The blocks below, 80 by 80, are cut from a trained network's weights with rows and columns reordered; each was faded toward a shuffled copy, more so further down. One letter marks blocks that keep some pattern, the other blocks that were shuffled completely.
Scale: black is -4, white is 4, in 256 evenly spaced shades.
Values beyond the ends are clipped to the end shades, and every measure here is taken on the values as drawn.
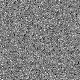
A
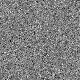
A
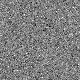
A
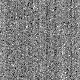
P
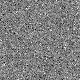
A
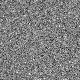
A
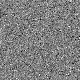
A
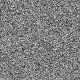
A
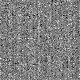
P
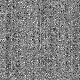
P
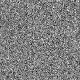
P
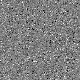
P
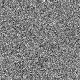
P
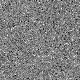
A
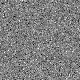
A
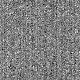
P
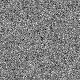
A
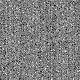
P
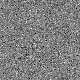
A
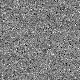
A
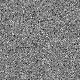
P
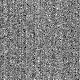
P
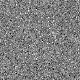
P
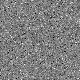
A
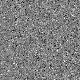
P
